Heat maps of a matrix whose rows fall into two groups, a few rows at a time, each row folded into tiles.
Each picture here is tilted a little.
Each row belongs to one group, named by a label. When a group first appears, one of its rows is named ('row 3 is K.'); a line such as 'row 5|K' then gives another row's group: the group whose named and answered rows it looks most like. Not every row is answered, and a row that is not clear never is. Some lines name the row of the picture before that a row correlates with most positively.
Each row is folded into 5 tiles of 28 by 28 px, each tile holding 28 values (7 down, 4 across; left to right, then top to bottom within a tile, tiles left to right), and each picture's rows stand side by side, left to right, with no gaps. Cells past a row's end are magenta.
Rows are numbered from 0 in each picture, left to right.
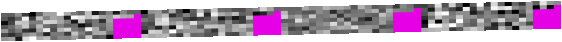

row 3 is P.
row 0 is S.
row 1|P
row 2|S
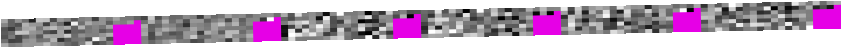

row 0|S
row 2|P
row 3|P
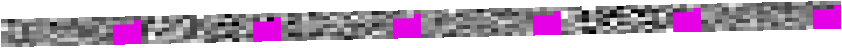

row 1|P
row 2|S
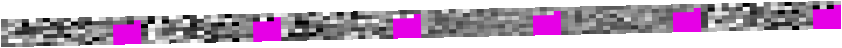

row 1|P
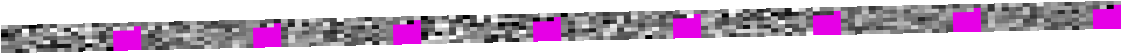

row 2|P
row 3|P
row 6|S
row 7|P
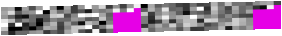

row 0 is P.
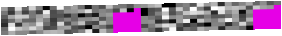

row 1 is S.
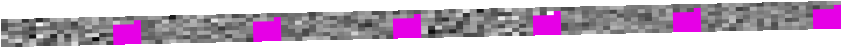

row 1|S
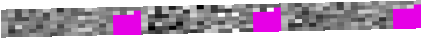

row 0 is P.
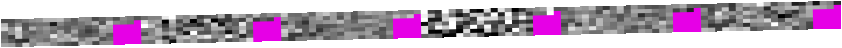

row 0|S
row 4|P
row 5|S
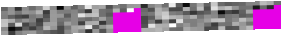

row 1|P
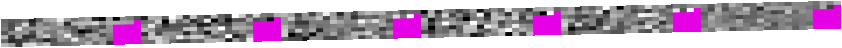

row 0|S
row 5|P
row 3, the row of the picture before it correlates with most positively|0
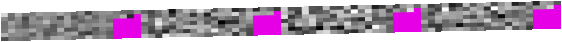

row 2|S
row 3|S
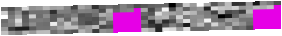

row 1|S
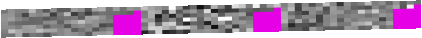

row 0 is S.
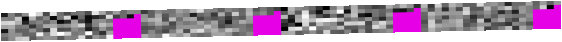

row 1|S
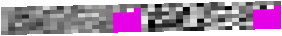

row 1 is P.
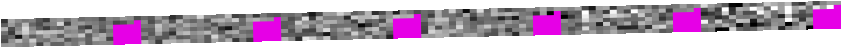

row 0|P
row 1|S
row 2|S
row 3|P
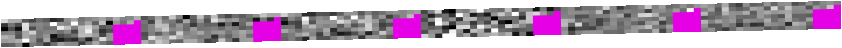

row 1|P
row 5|S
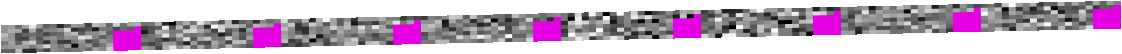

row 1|S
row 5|S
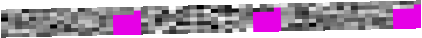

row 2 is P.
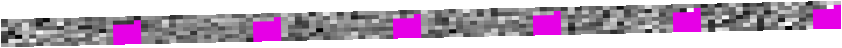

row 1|S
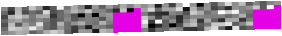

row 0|P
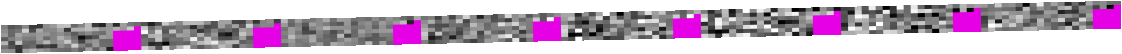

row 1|S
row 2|P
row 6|P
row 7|P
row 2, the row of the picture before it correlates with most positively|0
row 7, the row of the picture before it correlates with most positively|0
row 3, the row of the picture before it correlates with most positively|1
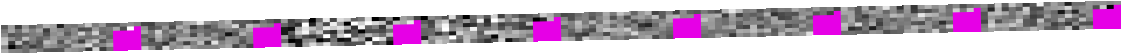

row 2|S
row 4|S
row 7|P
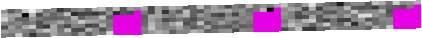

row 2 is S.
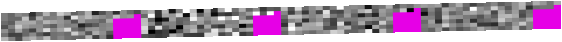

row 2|P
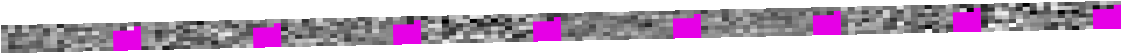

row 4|S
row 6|P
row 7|P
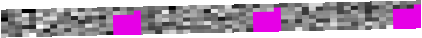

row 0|S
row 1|S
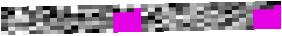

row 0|P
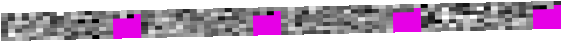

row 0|P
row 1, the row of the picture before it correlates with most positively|0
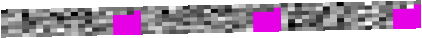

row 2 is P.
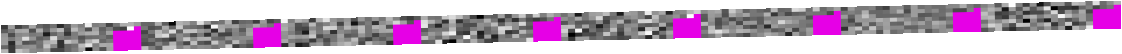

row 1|S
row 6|P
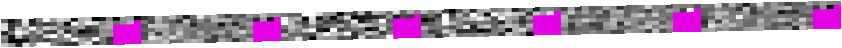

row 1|P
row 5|P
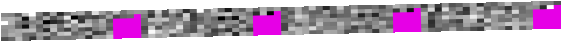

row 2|P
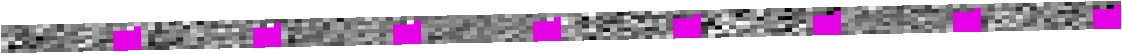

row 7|P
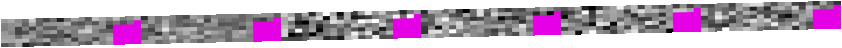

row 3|P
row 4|S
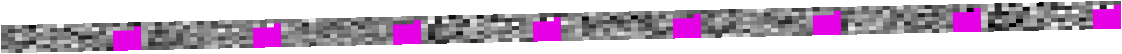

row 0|S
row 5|S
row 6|P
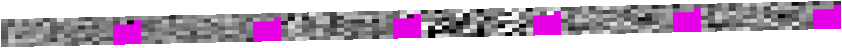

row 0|P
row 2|P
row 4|S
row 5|S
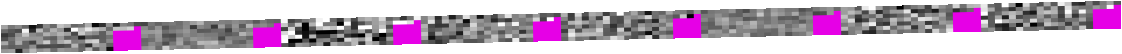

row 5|P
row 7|S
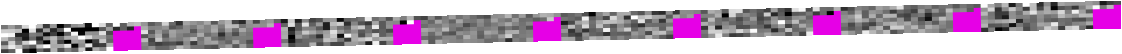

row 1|S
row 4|S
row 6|S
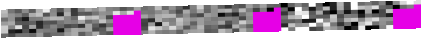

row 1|P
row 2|P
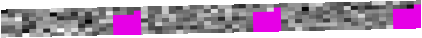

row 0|S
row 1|S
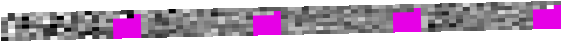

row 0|P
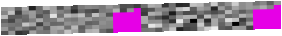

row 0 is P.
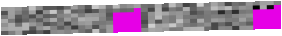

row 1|P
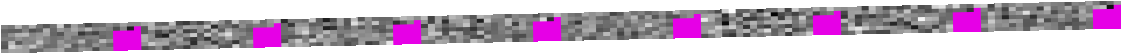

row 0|P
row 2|P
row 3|P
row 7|P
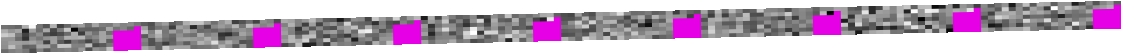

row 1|S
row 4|S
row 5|P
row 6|S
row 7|S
